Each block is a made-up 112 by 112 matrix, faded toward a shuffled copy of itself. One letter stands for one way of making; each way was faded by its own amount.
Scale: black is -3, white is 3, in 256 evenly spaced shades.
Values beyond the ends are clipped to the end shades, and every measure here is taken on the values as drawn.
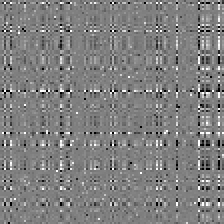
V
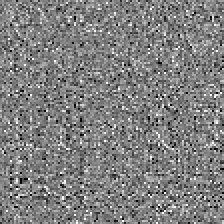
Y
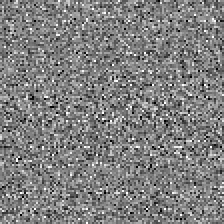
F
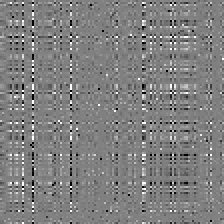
V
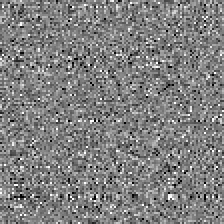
Y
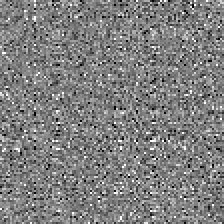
Y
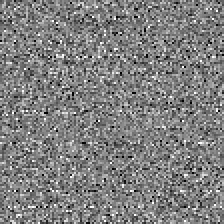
F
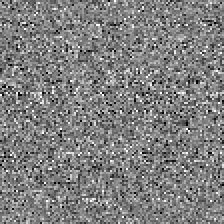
F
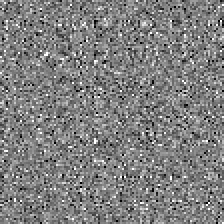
Y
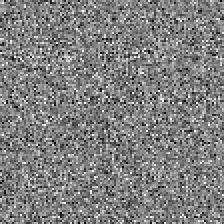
F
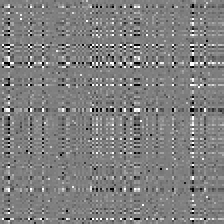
V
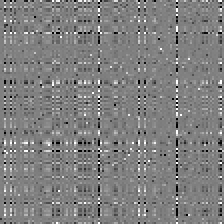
V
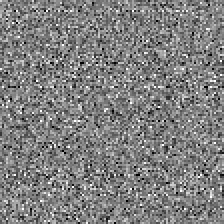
F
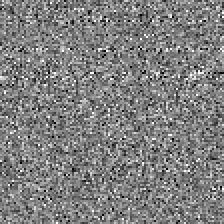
F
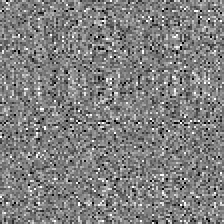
Y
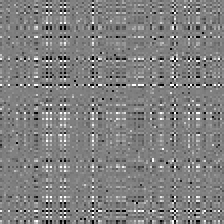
V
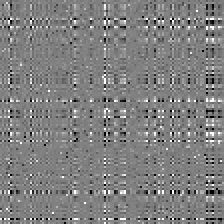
V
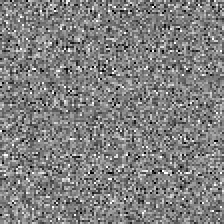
F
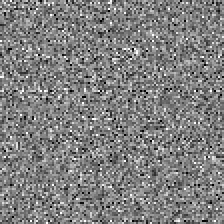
F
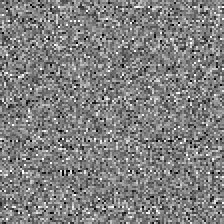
F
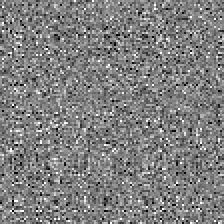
Y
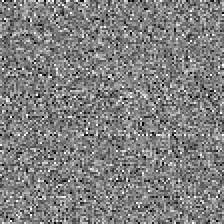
F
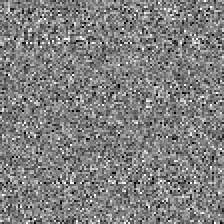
F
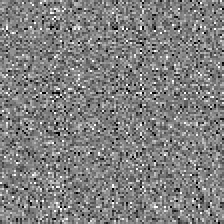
Y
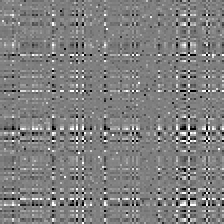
V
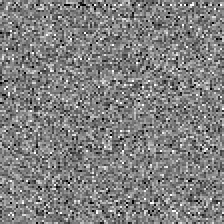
F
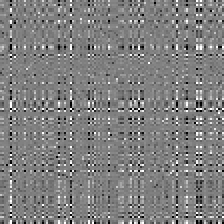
V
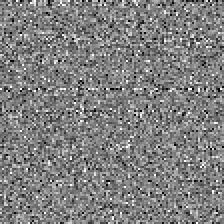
F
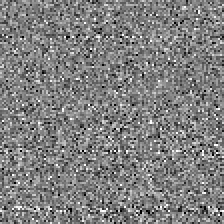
F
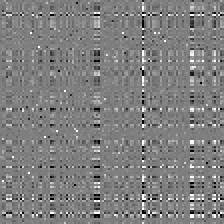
V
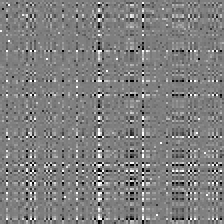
V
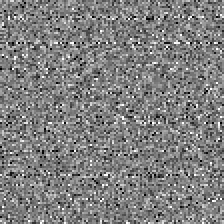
F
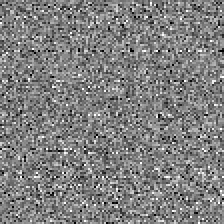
F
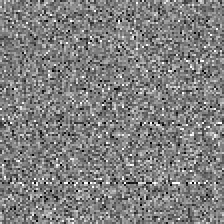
F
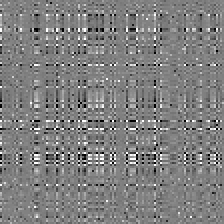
V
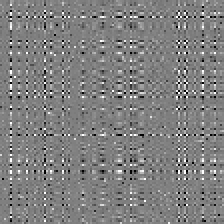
V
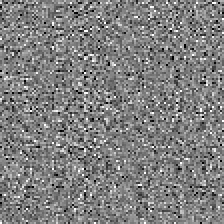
Y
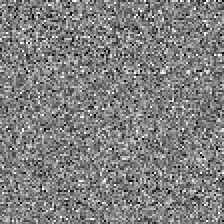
F
